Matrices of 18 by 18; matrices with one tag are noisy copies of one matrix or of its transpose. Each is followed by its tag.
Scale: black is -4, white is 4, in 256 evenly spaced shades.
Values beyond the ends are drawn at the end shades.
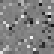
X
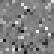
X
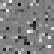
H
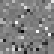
X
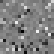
X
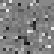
H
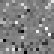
X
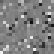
X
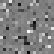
H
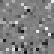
X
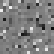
H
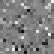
X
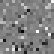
X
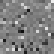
X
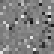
X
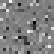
H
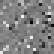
X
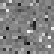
H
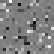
H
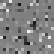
H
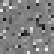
H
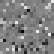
X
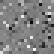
X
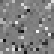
X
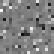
H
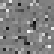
H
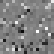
X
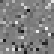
X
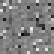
H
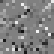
X
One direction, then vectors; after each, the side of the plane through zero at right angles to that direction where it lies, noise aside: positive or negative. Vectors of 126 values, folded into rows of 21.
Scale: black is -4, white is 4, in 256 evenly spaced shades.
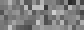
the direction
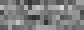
positive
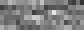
positive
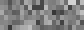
negative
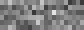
positive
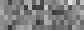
negative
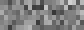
negative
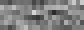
negative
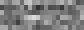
negative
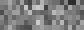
positive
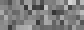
negative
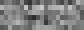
positive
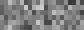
positive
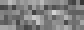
positive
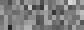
negative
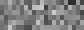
positive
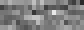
positive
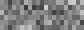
negative
